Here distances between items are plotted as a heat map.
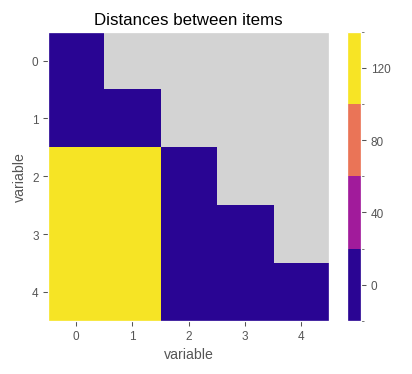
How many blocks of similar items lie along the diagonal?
2
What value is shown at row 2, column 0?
120
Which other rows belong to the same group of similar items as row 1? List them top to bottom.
0
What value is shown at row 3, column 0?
120
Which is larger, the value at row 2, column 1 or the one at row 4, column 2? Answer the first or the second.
the first
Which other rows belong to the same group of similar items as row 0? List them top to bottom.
1
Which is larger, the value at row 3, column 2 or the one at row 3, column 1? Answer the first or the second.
the second
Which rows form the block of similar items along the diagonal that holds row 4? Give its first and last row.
2 to 4
